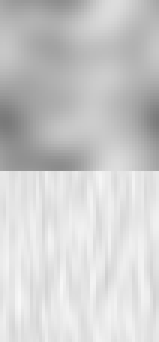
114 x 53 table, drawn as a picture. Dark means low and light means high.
It is made of 2 by 1 panels. Panel 1,1: high, smooth. Panel 2,1: very high, streaked downward, faint in contrast.
